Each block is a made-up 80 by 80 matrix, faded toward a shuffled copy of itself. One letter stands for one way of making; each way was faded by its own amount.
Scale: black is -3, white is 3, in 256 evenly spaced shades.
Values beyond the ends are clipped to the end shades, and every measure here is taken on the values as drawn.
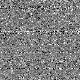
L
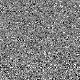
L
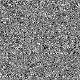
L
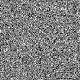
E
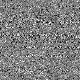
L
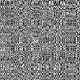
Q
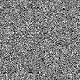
E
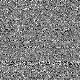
L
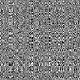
Q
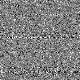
L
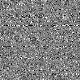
L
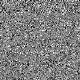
L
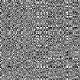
Q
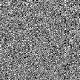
E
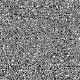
L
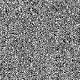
E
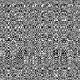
Q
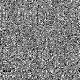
E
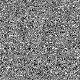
L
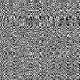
Q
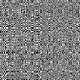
Q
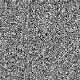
E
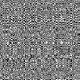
Q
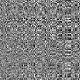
Q
